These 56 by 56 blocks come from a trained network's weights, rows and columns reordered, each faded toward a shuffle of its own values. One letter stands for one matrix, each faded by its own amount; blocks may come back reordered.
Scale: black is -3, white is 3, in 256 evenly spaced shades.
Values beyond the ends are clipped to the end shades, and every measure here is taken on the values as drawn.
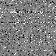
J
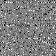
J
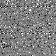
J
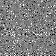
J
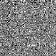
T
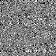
T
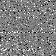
J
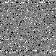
J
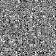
T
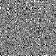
T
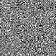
T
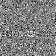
T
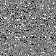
J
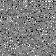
J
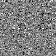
T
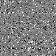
J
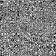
T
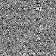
T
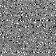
J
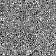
T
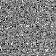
T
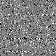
J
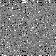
J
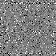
J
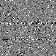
J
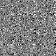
T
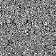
T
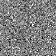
T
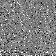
J
